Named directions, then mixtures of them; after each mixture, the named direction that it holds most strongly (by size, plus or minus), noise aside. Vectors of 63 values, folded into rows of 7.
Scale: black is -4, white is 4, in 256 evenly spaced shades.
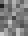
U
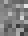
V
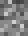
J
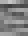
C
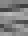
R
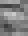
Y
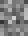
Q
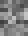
Q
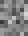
Q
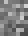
V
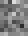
J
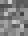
J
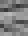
R
